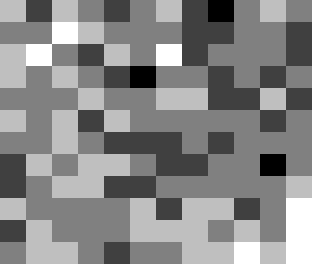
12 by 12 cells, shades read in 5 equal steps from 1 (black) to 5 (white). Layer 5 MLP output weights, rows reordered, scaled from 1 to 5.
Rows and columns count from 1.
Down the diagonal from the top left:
4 3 3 3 3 3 2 2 3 2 3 5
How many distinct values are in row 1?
4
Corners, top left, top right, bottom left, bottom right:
4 3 3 5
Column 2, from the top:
2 3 5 3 3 3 3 4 3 3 4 4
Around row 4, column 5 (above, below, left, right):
4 3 3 1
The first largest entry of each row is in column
1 3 2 1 4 1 3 2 3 12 12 10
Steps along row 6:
down up down up down same same same same down up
